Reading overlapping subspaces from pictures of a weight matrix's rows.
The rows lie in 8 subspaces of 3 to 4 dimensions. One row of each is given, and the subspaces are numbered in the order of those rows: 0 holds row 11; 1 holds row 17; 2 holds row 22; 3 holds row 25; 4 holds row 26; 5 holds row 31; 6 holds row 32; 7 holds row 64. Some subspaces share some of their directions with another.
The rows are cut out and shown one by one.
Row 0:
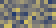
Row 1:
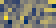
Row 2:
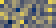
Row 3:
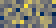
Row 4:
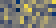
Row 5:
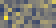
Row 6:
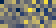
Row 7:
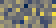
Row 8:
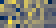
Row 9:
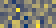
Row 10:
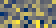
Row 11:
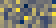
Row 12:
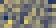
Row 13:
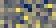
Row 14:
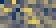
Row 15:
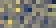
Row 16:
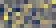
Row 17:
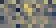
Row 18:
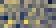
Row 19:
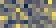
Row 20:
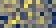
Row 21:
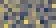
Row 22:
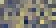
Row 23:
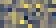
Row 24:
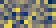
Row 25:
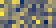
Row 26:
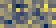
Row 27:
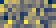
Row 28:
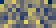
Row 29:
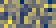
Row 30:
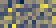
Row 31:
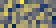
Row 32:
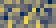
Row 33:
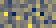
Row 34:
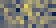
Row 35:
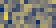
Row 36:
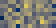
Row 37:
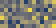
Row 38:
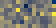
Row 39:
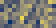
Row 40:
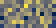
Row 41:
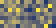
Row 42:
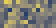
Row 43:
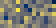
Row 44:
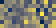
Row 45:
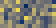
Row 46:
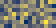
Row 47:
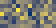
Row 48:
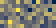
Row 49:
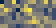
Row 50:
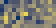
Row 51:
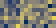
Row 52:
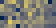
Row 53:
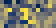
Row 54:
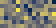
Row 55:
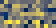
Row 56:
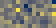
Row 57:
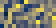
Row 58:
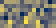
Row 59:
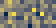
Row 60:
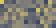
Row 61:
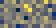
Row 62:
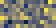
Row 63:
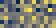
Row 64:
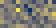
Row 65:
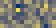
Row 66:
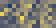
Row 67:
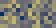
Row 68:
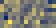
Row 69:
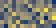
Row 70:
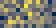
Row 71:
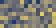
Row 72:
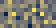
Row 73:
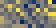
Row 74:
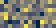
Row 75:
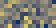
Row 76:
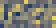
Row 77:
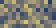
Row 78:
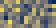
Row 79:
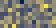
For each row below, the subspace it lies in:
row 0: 3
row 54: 7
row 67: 7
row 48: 2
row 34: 2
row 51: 2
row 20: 0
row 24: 3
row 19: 0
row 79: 5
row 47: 7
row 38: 0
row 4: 2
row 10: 4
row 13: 6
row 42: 6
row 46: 3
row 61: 6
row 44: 0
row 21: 1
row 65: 4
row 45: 0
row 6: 2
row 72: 3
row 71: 1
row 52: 1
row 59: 3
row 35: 5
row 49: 6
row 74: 4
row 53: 6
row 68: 4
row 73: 6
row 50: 0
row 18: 2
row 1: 4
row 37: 1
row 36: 1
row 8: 1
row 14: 6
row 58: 6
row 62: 0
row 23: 6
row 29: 5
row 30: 5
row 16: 5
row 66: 7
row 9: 4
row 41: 2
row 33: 3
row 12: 3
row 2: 3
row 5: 5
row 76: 5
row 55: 4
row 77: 1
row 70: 2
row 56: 0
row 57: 5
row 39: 7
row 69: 1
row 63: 2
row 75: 4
